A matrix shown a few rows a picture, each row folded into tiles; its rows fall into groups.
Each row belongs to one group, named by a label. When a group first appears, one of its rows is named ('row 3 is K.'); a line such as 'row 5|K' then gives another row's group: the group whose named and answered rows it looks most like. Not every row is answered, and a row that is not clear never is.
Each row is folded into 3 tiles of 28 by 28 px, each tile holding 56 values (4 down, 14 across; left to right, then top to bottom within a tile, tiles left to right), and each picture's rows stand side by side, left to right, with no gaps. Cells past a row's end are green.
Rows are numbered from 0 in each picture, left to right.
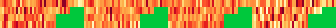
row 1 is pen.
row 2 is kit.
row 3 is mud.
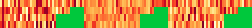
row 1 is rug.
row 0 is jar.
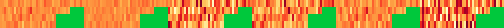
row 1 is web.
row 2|rug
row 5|jar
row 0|mud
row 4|mud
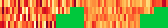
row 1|rug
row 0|jar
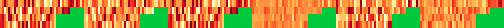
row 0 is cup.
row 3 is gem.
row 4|gem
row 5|rug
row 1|mud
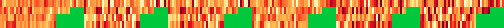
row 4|kit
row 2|gem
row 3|rug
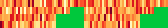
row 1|pen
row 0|rug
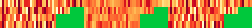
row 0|jar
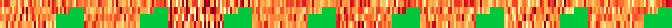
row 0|pen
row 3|mud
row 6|mud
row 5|mud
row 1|rug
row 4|cup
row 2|jar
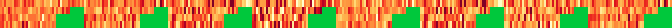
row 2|kit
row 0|cup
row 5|kit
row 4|gem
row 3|cup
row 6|pen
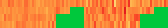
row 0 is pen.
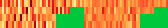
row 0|pen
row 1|web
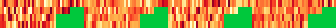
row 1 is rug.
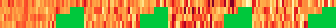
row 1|gem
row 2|kit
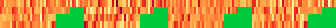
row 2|pen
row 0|gem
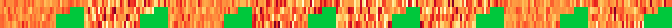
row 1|mud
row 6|gem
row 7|pen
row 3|cup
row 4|gem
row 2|pen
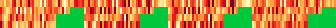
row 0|rug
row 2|kit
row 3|kit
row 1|kit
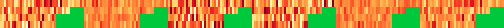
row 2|jar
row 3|gem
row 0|mud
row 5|mud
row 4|cup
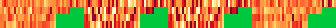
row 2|cup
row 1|cup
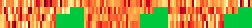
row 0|mud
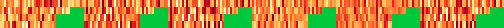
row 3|pen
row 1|jar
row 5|jar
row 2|jar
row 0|mud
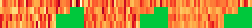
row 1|web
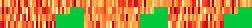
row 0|jar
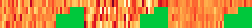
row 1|rug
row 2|pen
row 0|pen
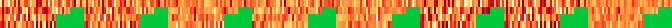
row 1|jar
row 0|jar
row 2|pen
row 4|gem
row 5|cup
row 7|mud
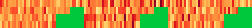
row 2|pen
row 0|gem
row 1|web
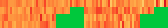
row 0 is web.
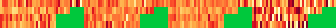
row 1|cup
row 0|web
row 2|web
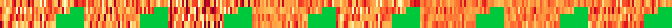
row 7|kit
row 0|rug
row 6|mud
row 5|kit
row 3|web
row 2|jar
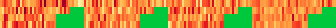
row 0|kit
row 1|pen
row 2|kit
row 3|web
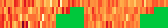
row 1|cup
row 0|cup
